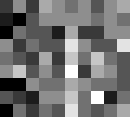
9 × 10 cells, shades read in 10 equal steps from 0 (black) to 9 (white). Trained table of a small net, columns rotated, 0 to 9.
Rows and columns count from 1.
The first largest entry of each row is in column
4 4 6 6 6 6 6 8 6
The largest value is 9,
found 2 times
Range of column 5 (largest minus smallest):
4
